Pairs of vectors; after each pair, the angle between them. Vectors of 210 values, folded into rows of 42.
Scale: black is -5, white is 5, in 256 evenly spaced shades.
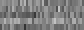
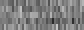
partly opposed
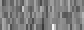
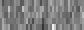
nearly parallel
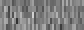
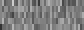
orthogonal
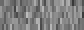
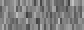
nearly opposite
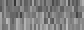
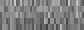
nearly opposite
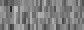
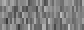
partly opposed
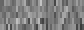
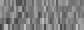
partly opposed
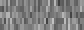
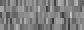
nearly opposite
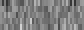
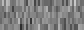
nearly opposite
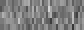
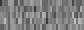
partly aligned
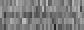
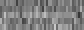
nearly opposite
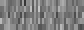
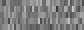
orthogonal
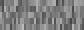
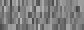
orthogonal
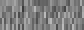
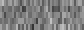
partly aligned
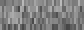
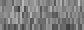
nearly parallel
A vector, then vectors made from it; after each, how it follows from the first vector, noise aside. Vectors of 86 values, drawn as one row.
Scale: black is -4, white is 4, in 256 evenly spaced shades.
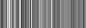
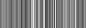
wrapped around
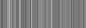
shrunk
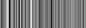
sign-scrambled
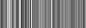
copied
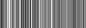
copied
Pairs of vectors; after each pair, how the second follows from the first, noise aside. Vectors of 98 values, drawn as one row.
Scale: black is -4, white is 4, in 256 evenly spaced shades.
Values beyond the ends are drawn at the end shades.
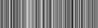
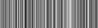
reversed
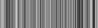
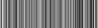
sign-scrambled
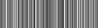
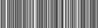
sign-scrambled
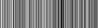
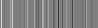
partly zeroed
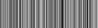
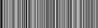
wrapped around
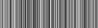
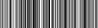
scaled up
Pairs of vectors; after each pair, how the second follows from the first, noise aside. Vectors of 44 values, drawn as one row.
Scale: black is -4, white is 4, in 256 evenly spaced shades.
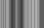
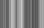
negated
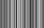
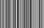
sign-scrambled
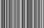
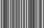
sign-scrambled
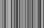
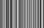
sign-scrambled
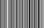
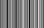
sign-scrambled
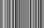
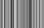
sign-scrambled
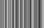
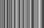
negated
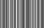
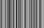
negated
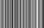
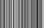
negated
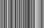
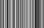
negated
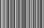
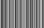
negated
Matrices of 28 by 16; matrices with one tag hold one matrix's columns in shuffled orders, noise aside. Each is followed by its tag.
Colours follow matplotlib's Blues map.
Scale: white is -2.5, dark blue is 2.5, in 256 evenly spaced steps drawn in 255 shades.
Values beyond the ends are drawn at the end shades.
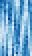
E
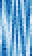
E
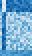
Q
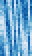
E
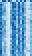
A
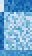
Q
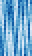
E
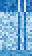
Q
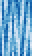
E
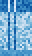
Q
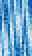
E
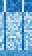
Q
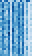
A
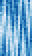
E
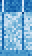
Q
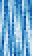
E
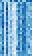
A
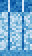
Q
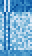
Q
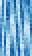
E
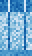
Q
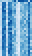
A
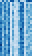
A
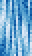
E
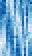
E
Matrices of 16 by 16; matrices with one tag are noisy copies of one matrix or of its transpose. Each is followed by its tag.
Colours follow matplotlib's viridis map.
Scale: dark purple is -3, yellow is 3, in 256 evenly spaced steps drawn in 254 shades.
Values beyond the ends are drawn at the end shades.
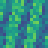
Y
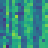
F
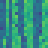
F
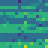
F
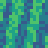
Y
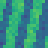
Y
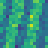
Y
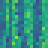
F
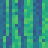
F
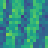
Y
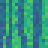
F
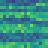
F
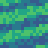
Y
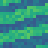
Y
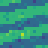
Y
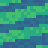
Y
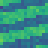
Y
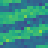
Y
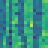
F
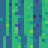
F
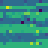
F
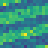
Y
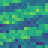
Y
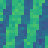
Y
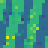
Y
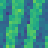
Y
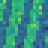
Y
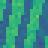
Y
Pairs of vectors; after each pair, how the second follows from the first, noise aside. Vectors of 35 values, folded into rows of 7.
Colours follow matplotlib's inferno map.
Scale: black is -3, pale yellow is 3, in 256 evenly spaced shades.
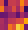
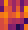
negated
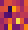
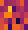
negated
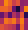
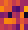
copied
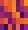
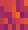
shrunk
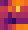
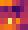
reversed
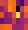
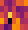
reversed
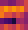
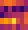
negated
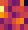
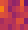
shrunk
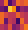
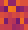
shrunk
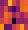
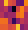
reversed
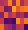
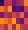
reversed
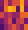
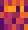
copied
